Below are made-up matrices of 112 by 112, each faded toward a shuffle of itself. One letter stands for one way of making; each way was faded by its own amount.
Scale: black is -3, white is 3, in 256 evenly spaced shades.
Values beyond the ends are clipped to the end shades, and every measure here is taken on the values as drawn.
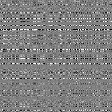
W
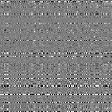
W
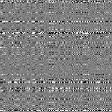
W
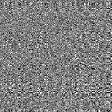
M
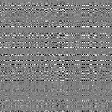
W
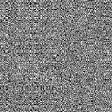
M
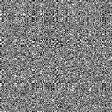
M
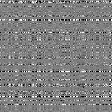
W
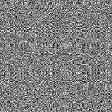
M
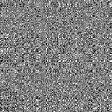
M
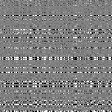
W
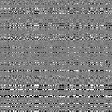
W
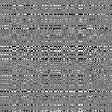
W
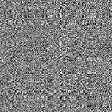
M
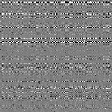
W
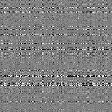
W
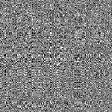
M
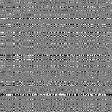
W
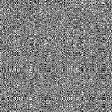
M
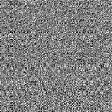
M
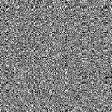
M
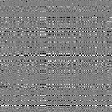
W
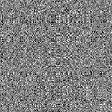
M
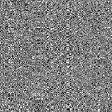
M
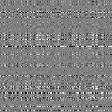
W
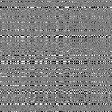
W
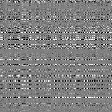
W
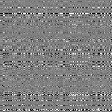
W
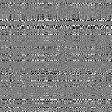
W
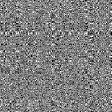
M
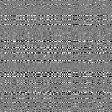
W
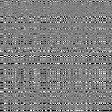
W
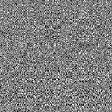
M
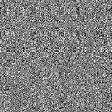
M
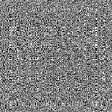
M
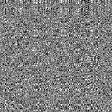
M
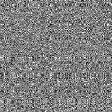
M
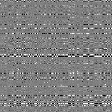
W
